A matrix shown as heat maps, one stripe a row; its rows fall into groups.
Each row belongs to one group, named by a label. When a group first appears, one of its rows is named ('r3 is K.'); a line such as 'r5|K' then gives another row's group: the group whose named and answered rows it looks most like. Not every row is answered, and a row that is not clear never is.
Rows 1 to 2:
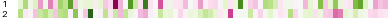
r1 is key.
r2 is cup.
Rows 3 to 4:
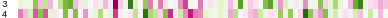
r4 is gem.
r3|key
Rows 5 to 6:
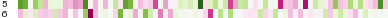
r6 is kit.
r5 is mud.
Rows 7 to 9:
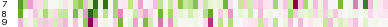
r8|cup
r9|kit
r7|cup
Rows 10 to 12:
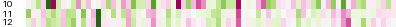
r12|cup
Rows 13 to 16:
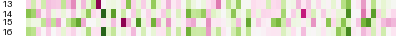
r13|kit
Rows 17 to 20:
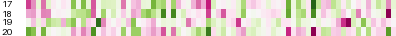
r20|mud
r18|gem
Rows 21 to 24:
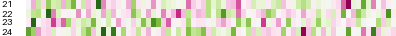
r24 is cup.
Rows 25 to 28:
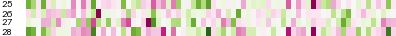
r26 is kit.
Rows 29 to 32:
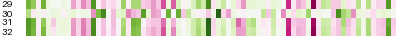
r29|mud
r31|mud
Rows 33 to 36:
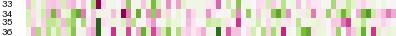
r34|key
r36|cup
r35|cup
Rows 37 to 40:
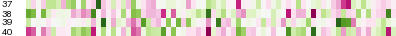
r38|mud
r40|gem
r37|cup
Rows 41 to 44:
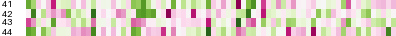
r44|mud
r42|key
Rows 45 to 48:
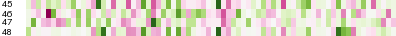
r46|gem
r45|cup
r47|key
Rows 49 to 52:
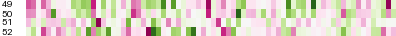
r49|gem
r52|key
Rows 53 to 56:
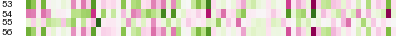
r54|gem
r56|mud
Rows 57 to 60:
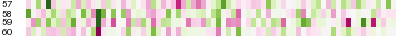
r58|cup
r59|cup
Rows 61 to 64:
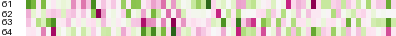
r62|kit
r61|mud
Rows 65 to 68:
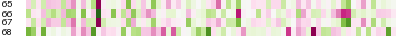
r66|cup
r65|kit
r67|kit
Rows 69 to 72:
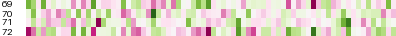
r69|mud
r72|gem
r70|key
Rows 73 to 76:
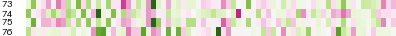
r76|cup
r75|key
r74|cup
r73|key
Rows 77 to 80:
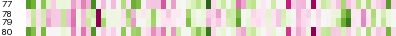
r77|mud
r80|mud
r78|kit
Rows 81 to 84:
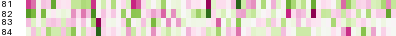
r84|cup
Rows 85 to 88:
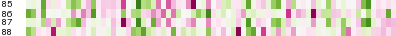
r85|key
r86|mud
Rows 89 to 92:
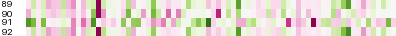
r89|kit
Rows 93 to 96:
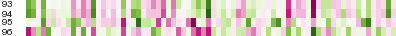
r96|gem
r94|mud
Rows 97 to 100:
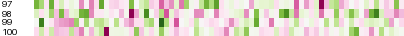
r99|key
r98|key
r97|mud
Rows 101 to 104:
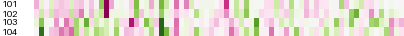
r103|key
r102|kit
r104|key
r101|kit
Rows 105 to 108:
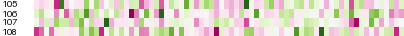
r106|key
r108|gem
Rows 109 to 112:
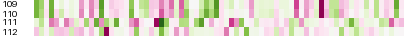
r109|mud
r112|kit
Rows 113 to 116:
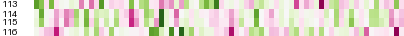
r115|key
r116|gem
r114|key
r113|mud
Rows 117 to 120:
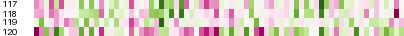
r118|gem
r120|gem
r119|key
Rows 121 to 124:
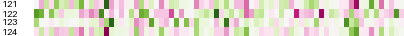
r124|kit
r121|cup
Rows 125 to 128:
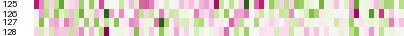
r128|kit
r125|gem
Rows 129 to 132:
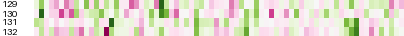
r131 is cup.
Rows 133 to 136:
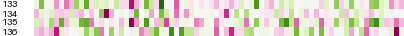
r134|kit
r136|gem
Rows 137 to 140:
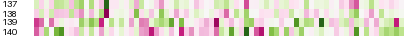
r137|cup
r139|gem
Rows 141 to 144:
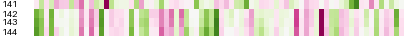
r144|mud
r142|mud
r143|mud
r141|kit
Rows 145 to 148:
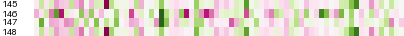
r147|key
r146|gem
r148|kit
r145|kit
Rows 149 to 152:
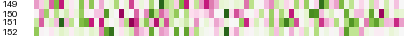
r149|gem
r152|cup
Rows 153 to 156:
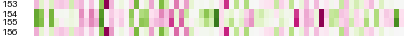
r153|kit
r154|mud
